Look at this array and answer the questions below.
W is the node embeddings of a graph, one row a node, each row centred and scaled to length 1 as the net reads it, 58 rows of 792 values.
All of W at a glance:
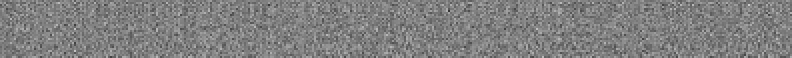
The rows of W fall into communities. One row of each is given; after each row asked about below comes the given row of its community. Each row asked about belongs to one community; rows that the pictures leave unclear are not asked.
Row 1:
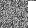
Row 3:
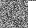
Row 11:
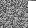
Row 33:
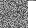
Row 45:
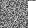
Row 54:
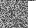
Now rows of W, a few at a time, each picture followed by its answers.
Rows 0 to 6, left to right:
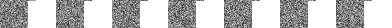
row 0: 33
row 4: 45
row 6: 45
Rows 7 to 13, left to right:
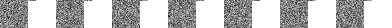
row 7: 11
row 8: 3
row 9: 1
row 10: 1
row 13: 54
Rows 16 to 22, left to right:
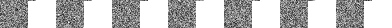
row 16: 45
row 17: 3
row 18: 54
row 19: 33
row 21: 54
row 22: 54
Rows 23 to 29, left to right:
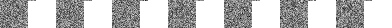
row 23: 33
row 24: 33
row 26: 33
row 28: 1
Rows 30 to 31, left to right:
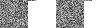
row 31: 3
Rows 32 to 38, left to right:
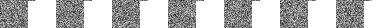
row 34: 11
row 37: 11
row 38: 54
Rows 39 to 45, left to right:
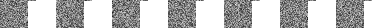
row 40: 54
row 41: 11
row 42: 45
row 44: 1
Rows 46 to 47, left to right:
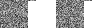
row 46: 1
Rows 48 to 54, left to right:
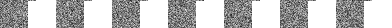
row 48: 1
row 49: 3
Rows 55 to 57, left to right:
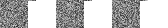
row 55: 11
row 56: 54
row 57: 54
